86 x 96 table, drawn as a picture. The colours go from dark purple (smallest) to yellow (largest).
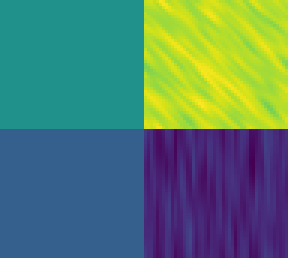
It is made of 2 by 2 panels. Panel 1,1: middling, flat. Panel 1,2: very high, slanting down to the right, faint in contrast. Panel 2,1: low, flat. Panel 2,2: very low, streaked downward, faint in contrast.
